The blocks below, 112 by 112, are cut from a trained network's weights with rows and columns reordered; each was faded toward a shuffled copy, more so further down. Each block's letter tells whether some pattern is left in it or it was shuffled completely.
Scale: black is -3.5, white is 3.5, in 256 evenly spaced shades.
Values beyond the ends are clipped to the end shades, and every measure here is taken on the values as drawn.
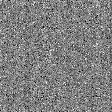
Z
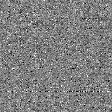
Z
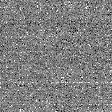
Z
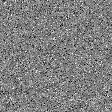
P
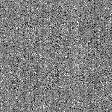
Z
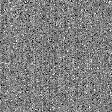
Z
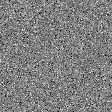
P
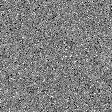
P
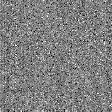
Z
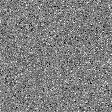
P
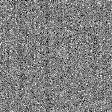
Z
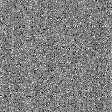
Z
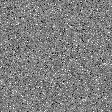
P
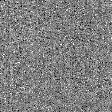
Z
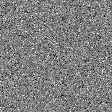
P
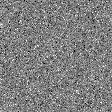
P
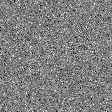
P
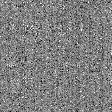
Z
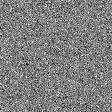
P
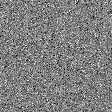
P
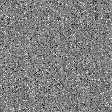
Z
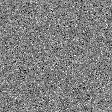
P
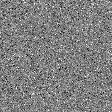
P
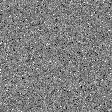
P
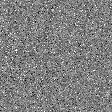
P
